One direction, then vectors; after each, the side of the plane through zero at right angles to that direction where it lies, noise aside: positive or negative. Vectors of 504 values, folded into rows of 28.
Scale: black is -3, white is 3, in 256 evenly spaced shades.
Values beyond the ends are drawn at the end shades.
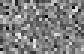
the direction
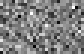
negative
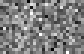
positive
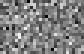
positive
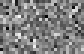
positive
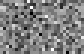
negative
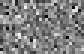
positive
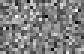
positive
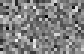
positive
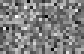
positive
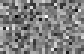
negative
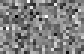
negative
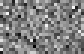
negative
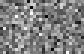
positive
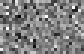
negative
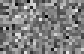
positive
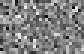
positive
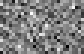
negative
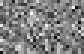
negative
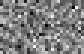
positive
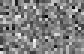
positive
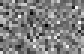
positive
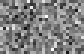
negative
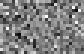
negative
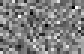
positive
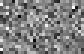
negative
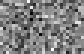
negative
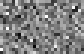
negative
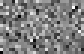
negative
